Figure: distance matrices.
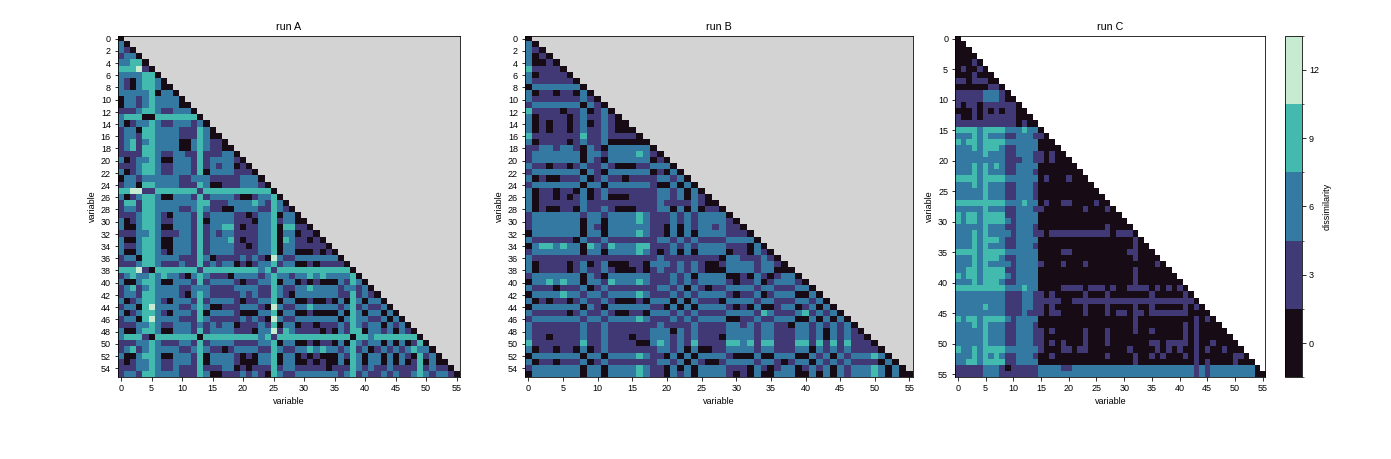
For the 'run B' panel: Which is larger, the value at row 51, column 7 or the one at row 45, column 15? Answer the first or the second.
the second
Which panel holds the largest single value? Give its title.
run A
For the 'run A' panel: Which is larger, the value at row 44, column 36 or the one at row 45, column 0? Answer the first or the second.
the second
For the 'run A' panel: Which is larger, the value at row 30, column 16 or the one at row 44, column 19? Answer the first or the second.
the first
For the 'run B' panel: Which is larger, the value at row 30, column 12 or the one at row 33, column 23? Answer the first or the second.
the first
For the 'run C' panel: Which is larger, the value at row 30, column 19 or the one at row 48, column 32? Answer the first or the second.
the second
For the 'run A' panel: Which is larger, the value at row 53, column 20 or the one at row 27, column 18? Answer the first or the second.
the second
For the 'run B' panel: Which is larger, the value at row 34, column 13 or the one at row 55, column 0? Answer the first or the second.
the first
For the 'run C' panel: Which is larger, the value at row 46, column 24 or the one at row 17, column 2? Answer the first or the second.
the second
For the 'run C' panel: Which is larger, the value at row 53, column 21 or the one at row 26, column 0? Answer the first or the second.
the second
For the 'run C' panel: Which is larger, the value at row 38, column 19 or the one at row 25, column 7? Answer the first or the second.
the second
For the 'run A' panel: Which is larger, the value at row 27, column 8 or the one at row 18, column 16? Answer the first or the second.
the first
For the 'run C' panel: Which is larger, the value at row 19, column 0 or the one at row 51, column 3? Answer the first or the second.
the second
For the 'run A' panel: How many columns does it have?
56
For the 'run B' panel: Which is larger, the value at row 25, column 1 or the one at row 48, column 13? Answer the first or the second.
the second
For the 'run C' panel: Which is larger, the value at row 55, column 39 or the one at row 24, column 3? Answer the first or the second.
the second
